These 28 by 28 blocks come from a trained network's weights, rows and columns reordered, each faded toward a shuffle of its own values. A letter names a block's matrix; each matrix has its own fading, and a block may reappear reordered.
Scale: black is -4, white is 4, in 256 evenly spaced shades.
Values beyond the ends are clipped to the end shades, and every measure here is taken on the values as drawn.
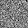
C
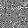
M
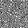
M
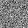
C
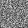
C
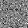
M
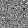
C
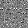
M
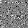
M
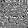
M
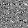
M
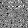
M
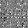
M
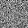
C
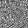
C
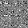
M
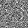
C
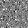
M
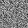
C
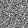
C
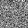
C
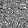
M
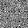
C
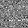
M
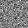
C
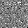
M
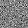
M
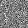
C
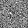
C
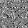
M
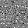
M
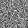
C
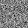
C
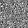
C
